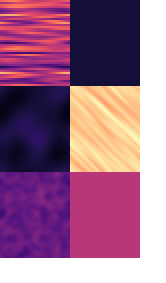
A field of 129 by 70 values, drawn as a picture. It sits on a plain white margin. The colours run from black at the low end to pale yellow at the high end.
It is made of 3 by 2 panels. Panel 1,1: middling, streaked across, strong in contrast. Panel 1,2: very low, flat. Panel 2,1: very low, smooth, faint in contrast. Panel 2,2: very high, slanting down to the right, faint in contrast. Panel 3,1: low, blotchy, faint in contrast. Panel 3,2: middling, flat.
